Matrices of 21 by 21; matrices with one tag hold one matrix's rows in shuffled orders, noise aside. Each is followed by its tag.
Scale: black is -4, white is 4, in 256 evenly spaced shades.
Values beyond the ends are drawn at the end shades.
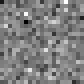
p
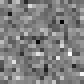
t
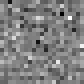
t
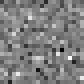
t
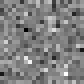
p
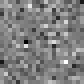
p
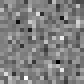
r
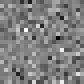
r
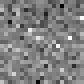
t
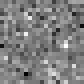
p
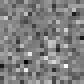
p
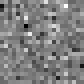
p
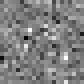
p
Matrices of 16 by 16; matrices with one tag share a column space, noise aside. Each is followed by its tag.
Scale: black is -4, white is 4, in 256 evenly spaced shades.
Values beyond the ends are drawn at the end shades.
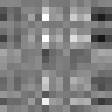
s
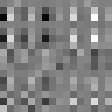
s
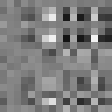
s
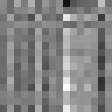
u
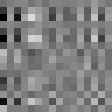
s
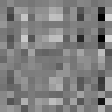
s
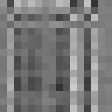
u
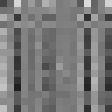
u
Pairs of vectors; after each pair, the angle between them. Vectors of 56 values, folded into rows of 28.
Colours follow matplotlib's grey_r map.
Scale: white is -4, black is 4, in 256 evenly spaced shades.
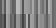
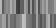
partly opposed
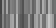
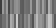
nearly parallel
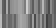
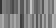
partly opposed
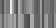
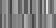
partly opposed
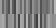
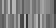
nearly opposite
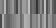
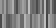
nearly parallel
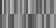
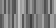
partly aligned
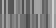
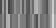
nearly parallel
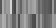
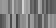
orthogonal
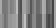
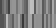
partly opposed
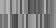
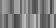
partly aligned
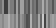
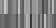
nearly opposite
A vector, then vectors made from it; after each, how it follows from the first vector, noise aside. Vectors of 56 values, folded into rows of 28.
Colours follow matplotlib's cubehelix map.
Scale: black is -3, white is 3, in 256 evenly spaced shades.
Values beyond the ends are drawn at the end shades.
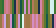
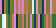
reversed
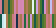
reversed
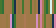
partly zeroed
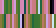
negated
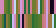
negated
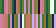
copied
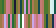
copied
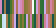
reversed
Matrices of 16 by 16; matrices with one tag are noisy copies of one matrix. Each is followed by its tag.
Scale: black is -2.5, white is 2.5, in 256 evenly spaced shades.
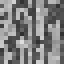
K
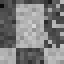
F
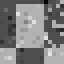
F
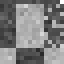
F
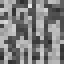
K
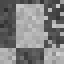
F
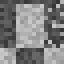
F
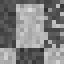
F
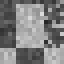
F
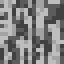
K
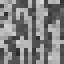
K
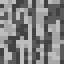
K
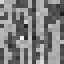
K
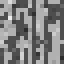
K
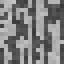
K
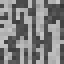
K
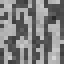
K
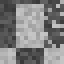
F
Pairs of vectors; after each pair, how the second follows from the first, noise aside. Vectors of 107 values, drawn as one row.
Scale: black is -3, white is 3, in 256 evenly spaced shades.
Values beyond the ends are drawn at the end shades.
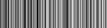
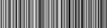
reversed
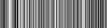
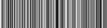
shuffled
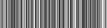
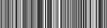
shuffled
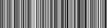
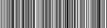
sign-scrambled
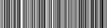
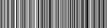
shuffled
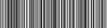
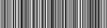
reversed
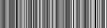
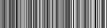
copied
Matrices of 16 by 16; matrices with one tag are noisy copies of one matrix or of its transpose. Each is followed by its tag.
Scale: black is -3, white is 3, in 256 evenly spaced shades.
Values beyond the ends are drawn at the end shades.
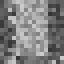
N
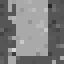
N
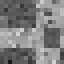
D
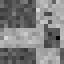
D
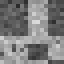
D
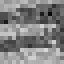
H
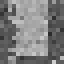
N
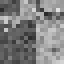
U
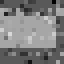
N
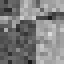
U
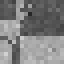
U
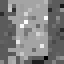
N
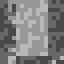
N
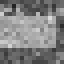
N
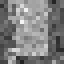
N
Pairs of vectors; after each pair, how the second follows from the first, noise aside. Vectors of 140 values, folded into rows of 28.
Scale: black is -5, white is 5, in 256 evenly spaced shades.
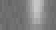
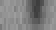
negated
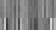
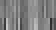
negated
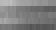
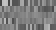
sign-scrambled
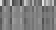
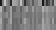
negated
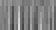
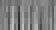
negated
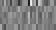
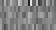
sign-scrambled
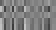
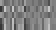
negated
